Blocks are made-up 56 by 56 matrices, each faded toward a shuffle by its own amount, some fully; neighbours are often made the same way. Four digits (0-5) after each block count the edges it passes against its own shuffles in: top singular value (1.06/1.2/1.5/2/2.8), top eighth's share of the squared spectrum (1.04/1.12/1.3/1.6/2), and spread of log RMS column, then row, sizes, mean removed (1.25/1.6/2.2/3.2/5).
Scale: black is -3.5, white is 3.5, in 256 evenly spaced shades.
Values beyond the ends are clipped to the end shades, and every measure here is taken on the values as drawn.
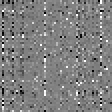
4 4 3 1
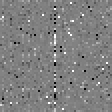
4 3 1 0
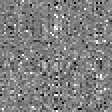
3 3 2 1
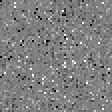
2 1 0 0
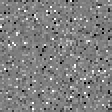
2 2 0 0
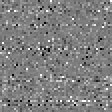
2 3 0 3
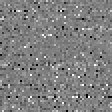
2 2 0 2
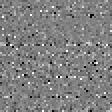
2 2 0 2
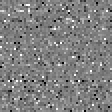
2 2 0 2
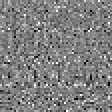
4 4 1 2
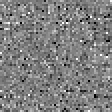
3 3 1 2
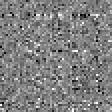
4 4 2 2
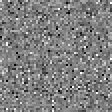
2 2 0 1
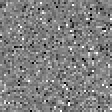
1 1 0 0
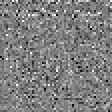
3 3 1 2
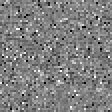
1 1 0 1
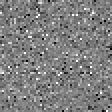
2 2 0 1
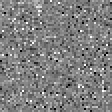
1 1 0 0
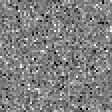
0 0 0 0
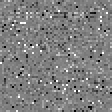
2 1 0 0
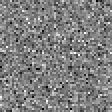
0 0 1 0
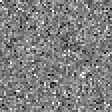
0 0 0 0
